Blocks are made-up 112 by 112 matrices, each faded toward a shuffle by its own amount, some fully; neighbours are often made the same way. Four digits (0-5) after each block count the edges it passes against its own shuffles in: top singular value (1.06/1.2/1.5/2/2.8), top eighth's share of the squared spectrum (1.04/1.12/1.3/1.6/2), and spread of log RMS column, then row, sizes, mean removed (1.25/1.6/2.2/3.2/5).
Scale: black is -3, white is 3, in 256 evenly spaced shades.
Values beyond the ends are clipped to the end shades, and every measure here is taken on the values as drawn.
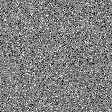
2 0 0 0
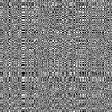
5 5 4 4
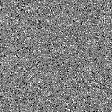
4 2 1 1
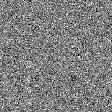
3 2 1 1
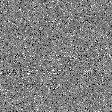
1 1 0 2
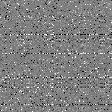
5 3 1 2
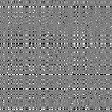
5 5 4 4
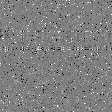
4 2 0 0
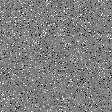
3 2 0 1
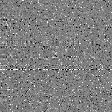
4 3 1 2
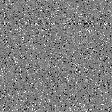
4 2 0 1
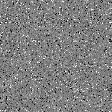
3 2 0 1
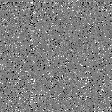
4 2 1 1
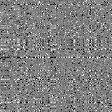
5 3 2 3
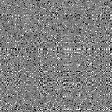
5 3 2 3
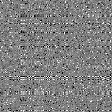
5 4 2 3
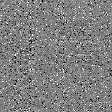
3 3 2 0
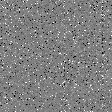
2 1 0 0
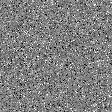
1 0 0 0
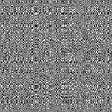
5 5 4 4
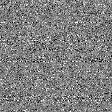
1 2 0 3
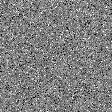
0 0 0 0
